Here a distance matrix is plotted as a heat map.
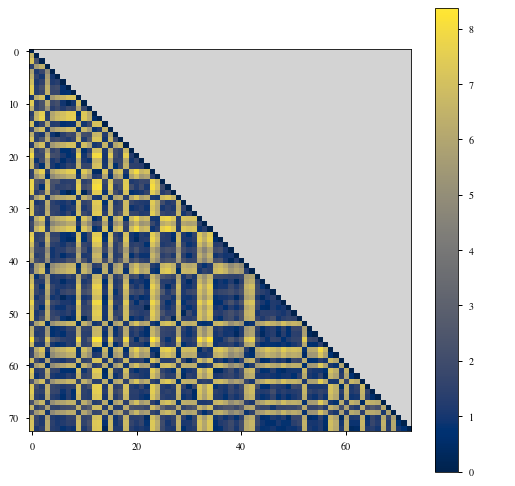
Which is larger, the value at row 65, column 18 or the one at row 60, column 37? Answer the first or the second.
the first
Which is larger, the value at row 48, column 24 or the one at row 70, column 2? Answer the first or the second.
the first
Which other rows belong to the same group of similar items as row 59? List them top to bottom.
1, 2, 4, 5, 6, 7, 8, 10, 11, 14, 16, 17, 19, 20, 21, 22, 25, 26, 27, 29, 30, 31, 35, 36, 37, 38, 39, 40, 43, 44, 45, 46, 47, 48, 49, 50, 51, 53, 54, 55, 56, 61, 62, 64, 65, 66, 68, 70, 71, 72
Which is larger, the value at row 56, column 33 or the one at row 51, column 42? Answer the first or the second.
the second
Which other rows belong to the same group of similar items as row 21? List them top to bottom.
1, 2, 4, 5, 6, 7, 8, 10, 11, 14, 16, 17, 19, 20, 22, 25, 26, 27, 29, 30, 31, 35, 36, 37, 38, 39, 40, 43, 44, 45, 46, 47, 48, 49, 50, 51, 53, 54, 55, 56, 59, 61, 62, 64, 65, 66, 68, 70, 71, 72
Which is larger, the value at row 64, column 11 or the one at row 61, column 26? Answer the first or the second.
the first
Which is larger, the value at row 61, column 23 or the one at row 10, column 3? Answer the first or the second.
the first
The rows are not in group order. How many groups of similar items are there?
2
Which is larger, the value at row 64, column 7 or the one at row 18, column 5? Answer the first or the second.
the second
